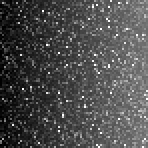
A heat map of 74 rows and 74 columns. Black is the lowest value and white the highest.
Grain: fine. Average level on the scale: 30%. Slope: up to the right.
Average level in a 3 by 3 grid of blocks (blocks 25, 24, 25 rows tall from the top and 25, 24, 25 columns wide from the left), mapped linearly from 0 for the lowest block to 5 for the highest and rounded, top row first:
0 2 5 / 0 2 5 / 0 3 5
